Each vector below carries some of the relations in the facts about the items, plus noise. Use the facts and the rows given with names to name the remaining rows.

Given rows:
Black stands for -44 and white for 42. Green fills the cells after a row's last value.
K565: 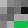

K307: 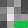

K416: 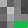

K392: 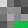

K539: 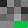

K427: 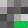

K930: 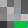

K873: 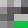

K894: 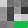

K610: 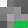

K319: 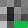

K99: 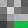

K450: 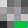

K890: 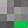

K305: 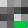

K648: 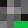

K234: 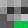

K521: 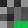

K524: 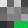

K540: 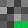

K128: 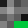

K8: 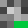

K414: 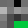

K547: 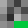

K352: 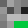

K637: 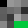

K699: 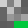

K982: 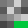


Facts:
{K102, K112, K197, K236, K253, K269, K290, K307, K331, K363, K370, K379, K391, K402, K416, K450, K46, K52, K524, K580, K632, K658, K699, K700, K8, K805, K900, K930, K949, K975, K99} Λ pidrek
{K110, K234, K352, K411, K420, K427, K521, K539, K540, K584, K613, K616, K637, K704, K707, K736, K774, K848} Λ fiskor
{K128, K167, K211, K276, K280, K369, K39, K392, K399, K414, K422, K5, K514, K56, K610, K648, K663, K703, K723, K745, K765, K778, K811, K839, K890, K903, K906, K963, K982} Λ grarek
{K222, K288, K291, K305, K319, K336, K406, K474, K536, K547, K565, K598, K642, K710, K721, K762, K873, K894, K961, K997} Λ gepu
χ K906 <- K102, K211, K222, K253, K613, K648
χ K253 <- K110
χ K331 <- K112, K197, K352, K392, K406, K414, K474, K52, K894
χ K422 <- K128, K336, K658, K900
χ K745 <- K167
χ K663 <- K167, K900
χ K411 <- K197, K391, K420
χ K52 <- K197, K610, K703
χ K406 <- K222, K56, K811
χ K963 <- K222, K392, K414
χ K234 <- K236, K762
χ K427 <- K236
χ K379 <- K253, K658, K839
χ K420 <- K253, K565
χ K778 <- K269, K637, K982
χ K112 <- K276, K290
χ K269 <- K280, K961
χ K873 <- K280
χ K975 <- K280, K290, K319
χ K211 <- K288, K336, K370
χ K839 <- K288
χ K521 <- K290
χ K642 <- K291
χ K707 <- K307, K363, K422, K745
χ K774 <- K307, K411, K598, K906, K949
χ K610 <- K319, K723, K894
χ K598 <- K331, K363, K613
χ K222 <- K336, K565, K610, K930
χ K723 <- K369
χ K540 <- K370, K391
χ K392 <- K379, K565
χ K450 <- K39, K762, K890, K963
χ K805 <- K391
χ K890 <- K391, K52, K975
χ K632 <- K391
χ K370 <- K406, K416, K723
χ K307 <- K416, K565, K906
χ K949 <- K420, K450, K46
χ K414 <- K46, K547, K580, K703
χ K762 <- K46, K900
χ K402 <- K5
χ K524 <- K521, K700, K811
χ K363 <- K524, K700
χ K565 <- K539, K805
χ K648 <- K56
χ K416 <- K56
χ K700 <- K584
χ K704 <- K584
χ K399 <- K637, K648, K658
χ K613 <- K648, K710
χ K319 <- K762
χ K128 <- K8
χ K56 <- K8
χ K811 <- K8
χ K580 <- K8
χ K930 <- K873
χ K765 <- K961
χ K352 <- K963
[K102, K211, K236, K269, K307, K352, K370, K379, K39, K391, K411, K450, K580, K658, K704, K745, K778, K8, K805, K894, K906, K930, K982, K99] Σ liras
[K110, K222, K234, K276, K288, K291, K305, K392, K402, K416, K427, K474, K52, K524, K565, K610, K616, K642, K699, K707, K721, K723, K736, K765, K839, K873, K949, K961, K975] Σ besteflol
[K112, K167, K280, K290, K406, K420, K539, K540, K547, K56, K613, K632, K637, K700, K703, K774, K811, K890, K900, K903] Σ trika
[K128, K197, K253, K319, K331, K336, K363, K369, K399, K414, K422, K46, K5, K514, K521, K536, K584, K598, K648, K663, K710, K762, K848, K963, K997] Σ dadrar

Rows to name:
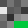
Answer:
K406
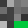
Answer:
K848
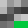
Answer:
K642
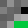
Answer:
K110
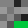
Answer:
K963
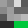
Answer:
K778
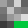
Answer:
K269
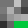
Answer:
K745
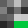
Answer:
K704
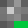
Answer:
K700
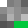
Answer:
K975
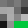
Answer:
K906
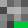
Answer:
K290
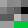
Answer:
K288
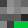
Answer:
K514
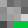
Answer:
K39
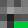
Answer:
K5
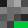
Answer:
K399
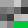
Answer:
K961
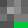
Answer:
K167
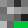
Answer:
K46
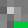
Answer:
K280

